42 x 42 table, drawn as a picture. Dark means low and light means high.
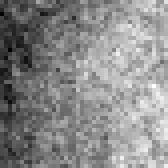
There is an overall slope up to the right. There are no regular stripes. No row or column stands out.
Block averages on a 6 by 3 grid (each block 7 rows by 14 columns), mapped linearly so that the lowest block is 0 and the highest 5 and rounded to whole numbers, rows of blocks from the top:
0 2 4 | 0 3 5 | 1 4 5 | 1 3 5 | 1 3 5 | 1 3 5
